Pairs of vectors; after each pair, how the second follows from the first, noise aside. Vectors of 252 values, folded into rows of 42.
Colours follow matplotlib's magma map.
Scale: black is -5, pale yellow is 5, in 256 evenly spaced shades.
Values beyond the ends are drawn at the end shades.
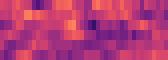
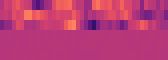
partly zeroed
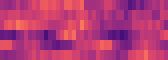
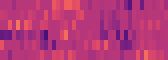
partly zeroed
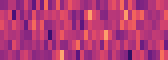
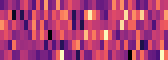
scaled up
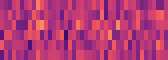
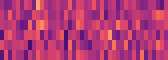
copied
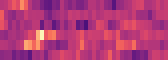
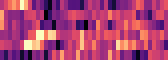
scaled up
